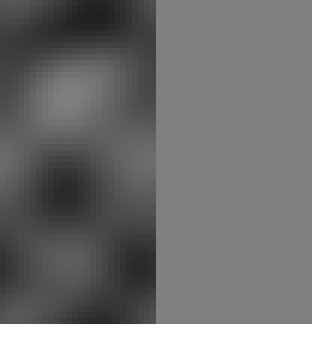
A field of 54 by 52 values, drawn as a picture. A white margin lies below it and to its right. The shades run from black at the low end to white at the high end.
The table splits into one row of 2 panels. Panel 1,1: low, smooth. Panel 1,2: middling, flat.
